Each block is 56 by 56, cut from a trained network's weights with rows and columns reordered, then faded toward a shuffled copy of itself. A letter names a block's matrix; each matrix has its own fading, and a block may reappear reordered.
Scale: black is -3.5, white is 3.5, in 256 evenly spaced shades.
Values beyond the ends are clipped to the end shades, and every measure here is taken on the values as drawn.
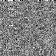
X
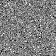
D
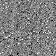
D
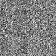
X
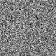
X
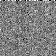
X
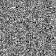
X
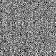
X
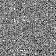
X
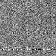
X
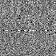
X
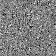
D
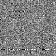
X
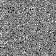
D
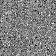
D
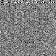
X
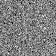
D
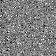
D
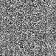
X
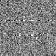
X
